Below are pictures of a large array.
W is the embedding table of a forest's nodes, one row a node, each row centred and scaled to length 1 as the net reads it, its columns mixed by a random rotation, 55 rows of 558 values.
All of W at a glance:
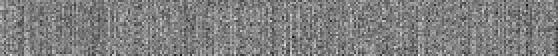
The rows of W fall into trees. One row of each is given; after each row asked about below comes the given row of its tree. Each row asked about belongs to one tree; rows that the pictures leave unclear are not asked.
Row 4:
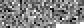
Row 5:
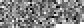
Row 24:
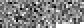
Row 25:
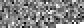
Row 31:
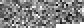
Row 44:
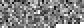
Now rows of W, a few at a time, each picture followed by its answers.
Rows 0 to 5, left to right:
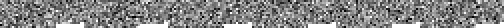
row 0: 24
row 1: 5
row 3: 4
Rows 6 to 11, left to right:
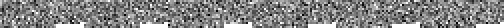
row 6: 25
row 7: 24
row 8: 24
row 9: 31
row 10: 31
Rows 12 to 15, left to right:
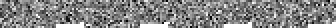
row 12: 31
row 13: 24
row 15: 31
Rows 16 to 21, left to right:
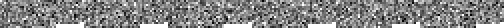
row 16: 5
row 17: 25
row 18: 25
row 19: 25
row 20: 31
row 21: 31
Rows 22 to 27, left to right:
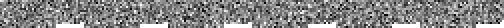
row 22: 24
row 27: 44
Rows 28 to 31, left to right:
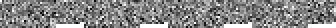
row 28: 5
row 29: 25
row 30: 25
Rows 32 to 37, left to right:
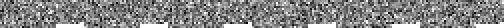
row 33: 24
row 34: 25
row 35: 31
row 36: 25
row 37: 5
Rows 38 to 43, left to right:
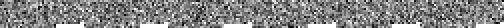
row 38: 44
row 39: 24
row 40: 5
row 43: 24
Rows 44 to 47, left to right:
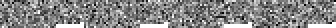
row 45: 4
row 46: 5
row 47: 24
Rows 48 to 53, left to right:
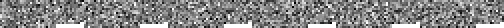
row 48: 24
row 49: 25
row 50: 25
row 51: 44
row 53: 25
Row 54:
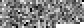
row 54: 24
